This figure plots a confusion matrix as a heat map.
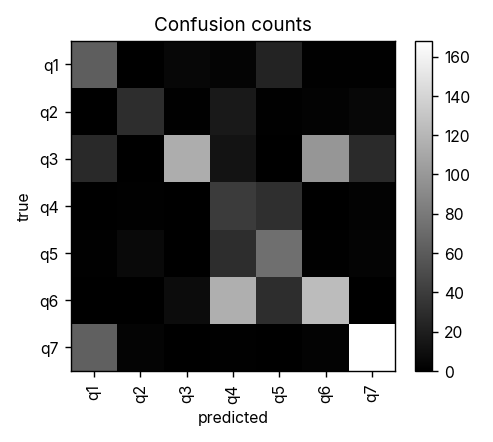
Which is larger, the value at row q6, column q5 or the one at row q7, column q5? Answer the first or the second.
the first
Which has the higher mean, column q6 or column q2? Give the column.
q6
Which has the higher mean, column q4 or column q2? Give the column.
q4
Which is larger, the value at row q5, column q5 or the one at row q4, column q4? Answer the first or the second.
the first
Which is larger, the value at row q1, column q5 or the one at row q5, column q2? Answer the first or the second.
the first
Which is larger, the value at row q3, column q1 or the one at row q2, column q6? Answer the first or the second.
the first
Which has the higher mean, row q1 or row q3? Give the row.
q3
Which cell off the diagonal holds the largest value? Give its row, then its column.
q6, q4
